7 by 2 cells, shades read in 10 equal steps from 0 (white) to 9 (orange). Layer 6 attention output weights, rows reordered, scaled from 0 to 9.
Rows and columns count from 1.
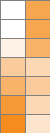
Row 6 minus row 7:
-1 1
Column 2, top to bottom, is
7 7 6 3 4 3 2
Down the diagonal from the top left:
0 7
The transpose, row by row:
0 0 1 4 6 8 9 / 7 7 6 3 4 3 2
